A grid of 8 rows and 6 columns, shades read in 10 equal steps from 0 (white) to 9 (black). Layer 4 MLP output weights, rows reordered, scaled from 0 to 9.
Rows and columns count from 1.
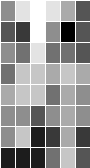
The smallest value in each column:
3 1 0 1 2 3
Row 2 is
6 7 0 4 9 6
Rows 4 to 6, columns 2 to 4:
2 2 3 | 2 2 5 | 4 6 4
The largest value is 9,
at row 2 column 5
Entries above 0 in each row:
5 5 6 6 6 6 6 6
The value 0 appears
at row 1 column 3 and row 2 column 3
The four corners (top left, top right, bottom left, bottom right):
4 6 8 6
